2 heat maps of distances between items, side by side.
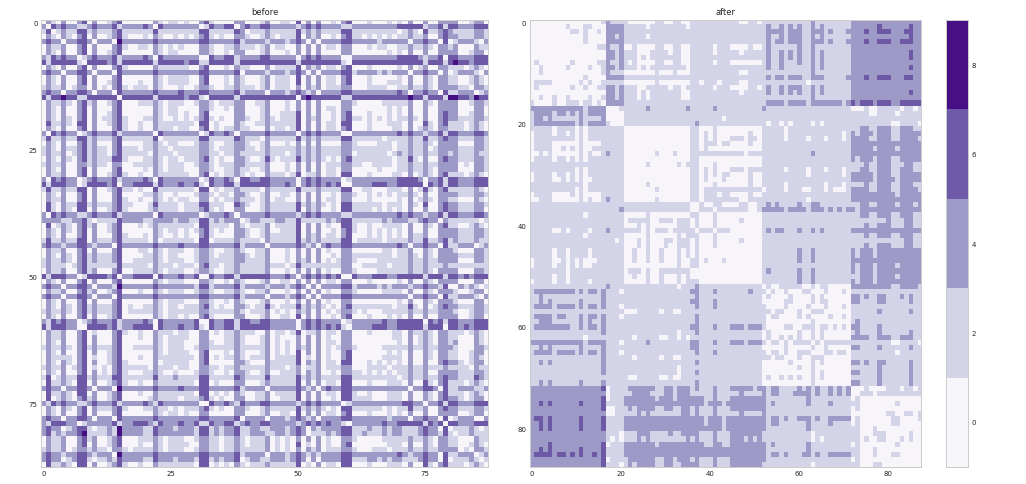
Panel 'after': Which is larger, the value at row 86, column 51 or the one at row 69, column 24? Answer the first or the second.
the first
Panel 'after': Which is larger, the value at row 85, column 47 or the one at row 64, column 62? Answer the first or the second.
the first
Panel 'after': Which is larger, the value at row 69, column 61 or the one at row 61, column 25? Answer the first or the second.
the second
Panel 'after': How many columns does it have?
88
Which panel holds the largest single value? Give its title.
before
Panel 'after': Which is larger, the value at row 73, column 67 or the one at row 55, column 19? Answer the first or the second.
the first
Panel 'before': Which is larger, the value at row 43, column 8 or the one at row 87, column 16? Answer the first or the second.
the first
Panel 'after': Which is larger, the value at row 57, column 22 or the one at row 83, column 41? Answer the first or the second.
the second
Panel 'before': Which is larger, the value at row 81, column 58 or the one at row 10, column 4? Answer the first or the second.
the first
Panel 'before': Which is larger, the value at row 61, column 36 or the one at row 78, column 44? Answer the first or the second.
the first
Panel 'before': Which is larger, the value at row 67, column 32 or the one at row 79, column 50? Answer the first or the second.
the first
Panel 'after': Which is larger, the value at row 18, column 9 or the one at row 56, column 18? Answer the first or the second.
the first
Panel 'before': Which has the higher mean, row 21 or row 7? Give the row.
7
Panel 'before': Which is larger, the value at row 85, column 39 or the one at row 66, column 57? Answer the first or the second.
the first
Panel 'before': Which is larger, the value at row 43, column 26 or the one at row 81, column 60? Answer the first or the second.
the second
